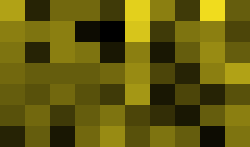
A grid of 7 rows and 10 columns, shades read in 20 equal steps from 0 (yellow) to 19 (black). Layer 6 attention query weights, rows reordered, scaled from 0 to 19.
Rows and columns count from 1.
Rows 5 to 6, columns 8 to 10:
13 16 12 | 17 11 8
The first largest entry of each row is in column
2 5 5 8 7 8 9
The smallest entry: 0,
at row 1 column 9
